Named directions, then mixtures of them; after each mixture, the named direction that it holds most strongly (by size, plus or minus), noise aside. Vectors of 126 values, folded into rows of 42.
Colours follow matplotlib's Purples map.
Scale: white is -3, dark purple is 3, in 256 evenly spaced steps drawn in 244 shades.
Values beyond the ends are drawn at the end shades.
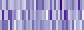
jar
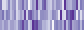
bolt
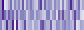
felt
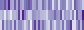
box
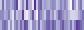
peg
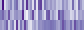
peg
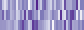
bolt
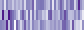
jar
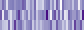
jar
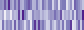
box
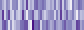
peg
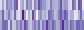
peg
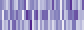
peg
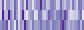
peg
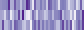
box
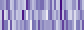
jar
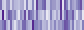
jar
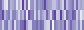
bolt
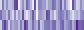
peg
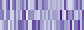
bolt
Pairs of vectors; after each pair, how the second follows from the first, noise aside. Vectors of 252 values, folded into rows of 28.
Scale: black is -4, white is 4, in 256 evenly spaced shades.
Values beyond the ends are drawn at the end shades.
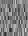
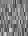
negated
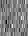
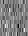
wrapped around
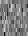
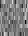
wrapped around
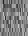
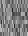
wrapped around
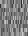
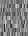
wrapped around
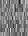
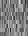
negated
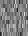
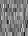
wrapped around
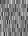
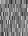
negated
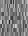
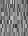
negated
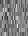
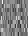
wrapped around
